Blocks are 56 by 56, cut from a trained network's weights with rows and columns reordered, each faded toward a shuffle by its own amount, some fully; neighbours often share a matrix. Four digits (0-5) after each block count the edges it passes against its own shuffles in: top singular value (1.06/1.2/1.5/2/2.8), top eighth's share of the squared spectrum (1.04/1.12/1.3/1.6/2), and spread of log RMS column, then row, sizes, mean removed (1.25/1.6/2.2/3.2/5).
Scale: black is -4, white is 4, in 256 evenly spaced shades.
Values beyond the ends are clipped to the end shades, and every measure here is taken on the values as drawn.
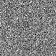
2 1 0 0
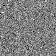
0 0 0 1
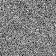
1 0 0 0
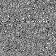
2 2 0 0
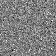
0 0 0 0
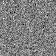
1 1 0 0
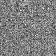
2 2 0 0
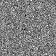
0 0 0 0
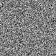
0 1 0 0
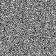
0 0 0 0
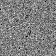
1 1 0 0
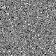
2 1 0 1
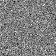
1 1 0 0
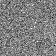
0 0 0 0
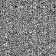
2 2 0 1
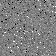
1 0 0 0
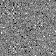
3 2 1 0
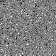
1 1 0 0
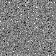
2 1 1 0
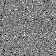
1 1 1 0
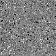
2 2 1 1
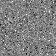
1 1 0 0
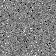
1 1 0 0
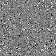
2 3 1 1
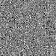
2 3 0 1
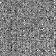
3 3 1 2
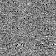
2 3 0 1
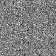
2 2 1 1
